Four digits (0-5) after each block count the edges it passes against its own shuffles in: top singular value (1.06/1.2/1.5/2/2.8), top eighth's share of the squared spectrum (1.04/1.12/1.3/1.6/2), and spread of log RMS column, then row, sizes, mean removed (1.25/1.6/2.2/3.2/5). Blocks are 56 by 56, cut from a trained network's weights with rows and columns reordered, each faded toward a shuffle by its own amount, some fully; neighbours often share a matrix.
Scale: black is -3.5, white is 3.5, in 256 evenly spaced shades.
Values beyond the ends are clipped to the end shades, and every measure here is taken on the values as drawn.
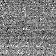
3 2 1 1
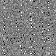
3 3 2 1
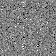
2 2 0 1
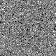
2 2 0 0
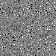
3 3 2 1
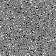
1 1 0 0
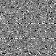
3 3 0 3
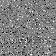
2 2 0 2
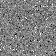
0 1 0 0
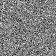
0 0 0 0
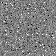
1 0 0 0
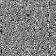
2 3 2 1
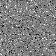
2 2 0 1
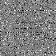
3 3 0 2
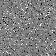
0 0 0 0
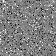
1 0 0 0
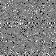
3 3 0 2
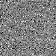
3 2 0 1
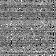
3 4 2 0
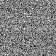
1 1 0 0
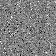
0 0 0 0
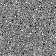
0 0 0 0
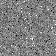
0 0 0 0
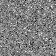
0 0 0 0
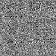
2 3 0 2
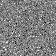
0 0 0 0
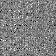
2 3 1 2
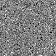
1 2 0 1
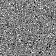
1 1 0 0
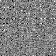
2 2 0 2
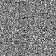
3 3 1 2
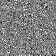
1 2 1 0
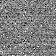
2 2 1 0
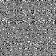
3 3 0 3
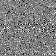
3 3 1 2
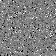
1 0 0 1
